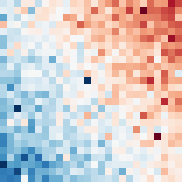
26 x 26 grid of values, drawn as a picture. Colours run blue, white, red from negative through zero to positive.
Fine speckle covers the field. No regular stripes run through it. Neither half mirrors the other. No row or column stands out. The bottom left is the ninth with the lowest average. The top right is the ninth with the highest average. Values rise toward the top right. The histogram is bell-shaped.
